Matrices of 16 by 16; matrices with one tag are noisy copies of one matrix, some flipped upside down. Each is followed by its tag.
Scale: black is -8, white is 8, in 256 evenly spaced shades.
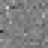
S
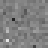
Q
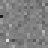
S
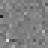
S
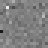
S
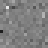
S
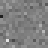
S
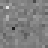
Q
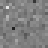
Q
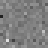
S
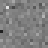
S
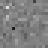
Q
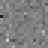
S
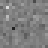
Q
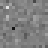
Q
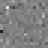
S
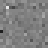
S
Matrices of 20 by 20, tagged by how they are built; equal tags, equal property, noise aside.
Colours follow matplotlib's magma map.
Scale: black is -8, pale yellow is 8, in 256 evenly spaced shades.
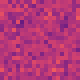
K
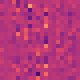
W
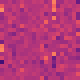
W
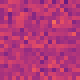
K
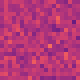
K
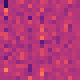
W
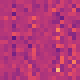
W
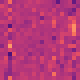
W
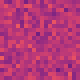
K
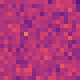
K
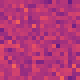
K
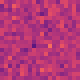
K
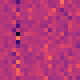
W
